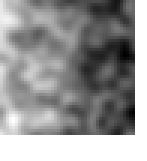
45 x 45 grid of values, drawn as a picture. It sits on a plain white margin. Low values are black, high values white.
There are no lone odd cells. The field is mottled with small blotches. The field climbs toward the left. The ninth with the lowest average is the middle right.
